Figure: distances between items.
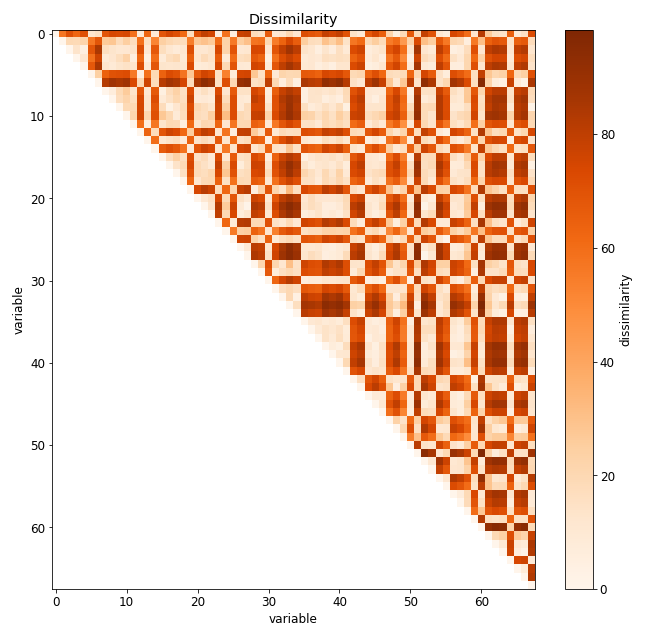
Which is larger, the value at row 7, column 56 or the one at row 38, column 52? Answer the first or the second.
the first
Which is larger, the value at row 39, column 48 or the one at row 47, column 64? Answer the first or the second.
the first
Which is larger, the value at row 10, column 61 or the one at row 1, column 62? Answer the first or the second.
the first
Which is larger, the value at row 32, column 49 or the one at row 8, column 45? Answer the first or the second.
the first
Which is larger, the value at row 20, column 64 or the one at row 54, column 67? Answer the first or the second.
the second
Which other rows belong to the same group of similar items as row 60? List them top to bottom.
1, 2, 3, 4, 7, 8, 9, 10, 11, 13, 15, 16, 17, 18, 20, 21, 22, 24, 26, 27, 30, 35, 36, 37, 38, 39, 40, 41, 44, 45, 46, 50, 52, 53, 56, 57, 58, 64, 67
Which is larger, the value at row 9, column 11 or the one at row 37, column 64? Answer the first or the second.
the first
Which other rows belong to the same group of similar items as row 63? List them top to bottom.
0, 5, 6, 12, 14, 19, 23, 25, 28, 29, 31, 32, 33, 34, 42, 43, 47, 48, 49, 51, 54, 55, 59, 61, 62, 65, 66
